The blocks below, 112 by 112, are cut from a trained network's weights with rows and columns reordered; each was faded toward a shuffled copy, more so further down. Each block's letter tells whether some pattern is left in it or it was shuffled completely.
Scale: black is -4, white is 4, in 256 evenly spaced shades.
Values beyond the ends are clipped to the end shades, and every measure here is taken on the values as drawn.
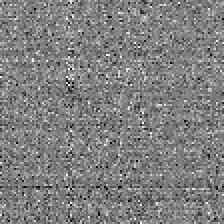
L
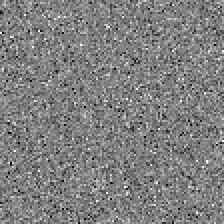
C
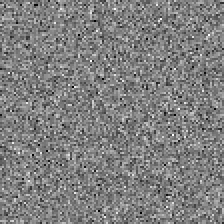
C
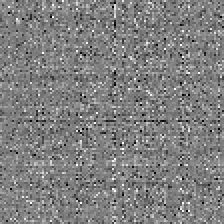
L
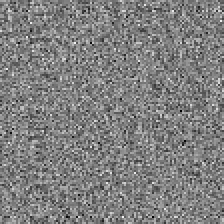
L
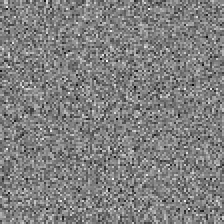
L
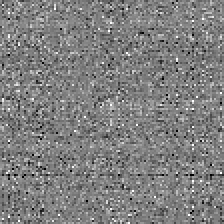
L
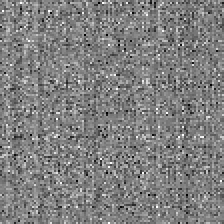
L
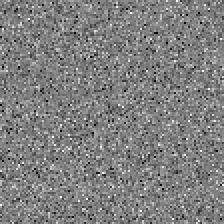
C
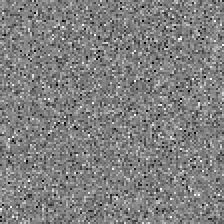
C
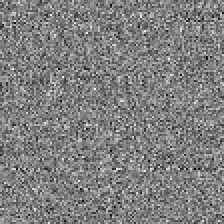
L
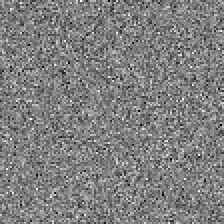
C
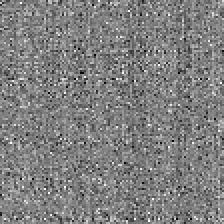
L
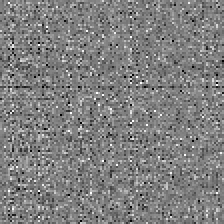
L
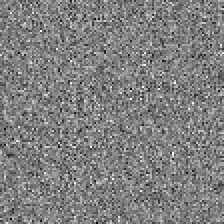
L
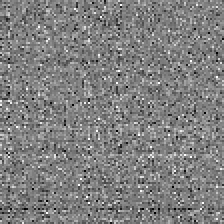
L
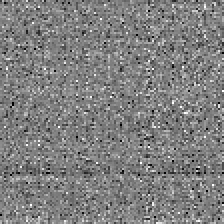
L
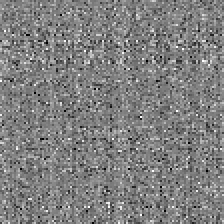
L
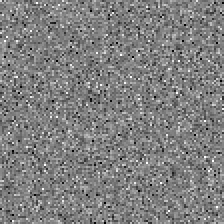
C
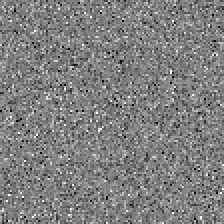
C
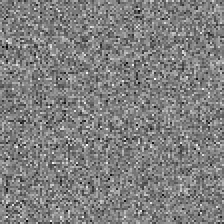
L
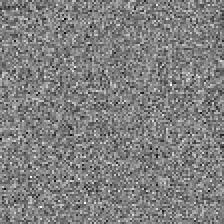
L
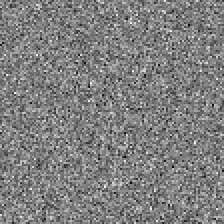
C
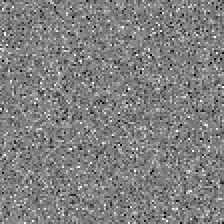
C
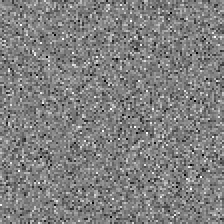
C
